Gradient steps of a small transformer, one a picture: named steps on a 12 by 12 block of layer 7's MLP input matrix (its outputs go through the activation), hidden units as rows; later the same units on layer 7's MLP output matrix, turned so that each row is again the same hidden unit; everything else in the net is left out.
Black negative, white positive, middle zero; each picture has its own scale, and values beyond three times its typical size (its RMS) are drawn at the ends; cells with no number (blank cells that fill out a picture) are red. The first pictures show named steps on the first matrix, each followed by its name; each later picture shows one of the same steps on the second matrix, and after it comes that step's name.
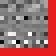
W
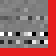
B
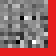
W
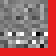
B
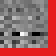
B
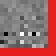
B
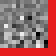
W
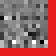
W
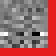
B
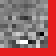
W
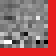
W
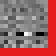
B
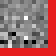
W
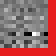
B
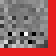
B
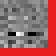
B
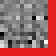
W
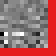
B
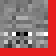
B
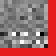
B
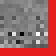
B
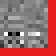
B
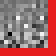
W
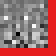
W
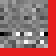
B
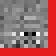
B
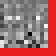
W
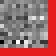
W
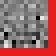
W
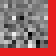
W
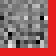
W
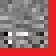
B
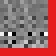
B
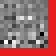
W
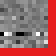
B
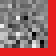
W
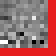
W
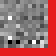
W
